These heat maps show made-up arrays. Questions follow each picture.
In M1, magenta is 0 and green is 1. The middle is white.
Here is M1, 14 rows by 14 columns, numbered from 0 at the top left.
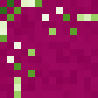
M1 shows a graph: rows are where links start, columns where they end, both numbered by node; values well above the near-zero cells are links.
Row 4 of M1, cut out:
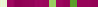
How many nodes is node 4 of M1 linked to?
3
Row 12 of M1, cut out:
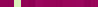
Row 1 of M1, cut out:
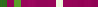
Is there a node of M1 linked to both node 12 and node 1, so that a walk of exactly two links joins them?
yes
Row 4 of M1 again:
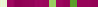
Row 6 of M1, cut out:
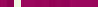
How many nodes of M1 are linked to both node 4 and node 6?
0
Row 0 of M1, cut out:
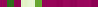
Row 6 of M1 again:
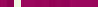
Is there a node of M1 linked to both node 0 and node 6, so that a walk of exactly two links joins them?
no
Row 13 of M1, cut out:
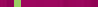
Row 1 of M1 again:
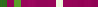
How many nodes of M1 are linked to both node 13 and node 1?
1
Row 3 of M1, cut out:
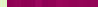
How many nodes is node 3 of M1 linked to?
1
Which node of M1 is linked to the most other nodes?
node 2
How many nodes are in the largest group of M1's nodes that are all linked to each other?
2
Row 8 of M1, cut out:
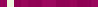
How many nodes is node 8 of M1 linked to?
1
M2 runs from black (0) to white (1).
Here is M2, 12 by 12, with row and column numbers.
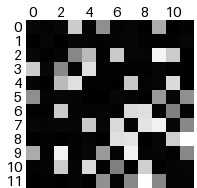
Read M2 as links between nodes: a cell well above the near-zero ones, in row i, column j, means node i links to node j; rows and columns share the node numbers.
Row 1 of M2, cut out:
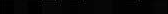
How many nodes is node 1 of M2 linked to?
0
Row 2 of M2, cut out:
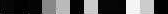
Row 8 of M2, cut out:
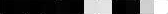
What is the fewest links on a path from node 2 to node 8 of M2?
2
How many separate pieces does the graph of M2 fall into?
2
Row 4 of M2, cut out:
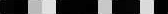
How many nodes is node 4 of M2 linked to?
4
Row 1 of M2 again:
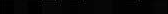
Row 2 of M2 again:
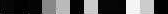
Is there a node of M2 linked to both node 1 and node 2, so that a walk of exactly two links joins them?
no
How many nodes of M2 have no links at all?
1
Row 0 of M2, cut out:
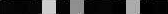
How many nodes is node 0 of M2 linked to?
3
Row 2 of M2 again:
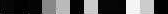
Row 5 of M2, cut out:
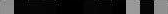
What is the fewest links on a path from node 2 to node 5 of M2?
2
